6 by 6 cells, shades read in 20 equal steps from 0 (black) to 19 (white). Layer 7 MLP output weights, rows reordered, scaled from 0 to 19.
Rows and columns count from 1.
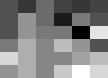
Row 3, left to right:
6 11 9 9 0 17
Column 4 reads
5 2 9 14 10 15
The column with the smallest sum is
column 1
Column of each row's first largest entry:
3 2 6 4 1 5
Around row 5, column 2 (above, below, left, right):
13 13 16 10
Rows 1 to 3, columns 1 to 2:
6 4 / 6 11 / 6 11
